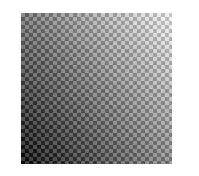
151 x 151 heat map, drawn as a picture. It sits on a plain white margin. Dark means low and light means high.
There is an overall slope up to the top right. Neither half mirrors the other. On average the colour sits 50% of the way up the scale. The values follow a bell shape.
